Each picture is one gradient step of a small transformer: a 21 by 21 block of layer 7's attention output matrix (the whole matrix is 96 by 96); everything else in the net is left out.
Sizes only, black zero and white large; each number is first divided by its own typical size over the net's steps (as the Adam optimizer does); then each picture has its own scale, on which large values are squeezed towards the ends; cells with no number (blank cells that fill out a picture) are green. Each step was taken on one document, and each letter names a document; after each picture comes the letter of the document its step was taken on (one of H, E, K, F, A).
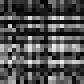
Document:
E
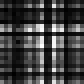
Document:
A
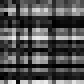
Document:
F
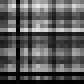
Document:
F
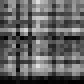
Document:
F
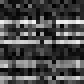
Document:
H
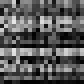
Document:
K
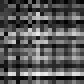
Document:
F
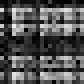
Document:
K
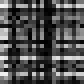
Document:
H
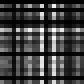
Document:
A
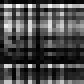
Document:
E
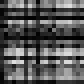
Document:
K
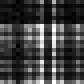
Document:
A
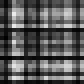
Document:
K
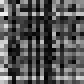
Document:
H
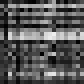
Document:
F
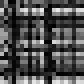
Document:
H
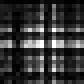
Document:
A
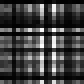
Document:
A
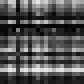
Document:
F
